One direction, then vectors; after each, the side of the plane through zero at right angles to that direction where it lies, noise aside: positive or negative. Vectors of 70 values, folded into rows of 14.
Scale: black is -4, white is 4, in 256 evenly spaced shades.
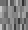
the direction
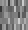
negative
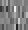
negative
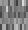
negative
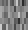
positive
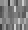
negative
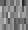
positive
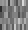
negative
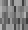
positive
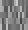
positive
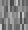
positive
